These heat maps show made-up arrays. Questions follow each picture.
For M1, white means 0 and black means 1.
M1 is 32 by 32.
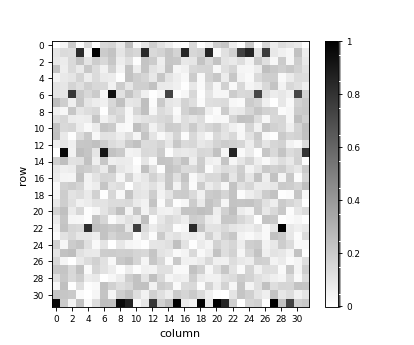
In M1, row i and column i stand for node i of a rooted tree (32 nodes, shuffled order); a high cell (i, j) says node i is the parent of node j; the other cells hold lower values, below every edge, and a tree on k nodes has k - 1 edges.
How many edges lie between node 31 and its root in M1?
1
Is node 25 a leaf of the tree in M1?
yes
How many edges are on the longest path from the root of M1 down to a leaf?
2
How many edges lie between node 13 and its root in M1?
0
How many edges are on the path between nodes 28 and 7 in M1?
4
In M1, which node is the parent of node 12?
31
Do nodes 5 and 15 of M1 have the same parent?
no
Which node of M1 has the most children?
31
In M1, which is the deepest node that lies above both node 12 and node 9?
31
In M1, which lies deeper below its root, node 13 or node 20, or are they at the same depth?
node 20
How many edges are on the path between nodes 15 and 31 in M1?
1
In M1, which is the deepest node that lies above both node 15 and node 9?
31
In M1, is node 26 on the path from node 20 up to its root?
no
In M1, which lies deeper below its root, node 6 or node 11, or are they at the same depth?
node 11
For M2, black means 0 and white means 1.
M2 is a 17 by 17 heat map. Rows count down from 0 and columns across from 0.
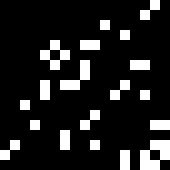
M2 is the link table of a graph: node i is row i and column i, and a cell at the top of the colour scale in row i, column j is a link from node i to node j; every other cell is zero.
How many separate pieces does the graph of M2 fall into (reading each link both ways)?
2
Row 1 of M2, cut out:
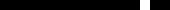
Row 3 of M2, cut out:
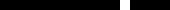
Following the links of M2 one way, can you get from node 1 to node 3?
yes
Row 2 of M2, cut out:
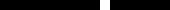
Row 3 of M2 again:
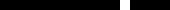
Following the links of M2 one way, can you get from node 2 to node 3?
no
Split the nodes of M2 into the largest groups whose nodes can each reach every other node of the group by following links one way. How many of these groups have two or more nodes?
2
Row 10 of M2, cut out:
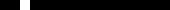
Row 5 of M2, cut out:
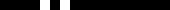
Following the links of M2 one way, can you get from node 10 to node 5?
no
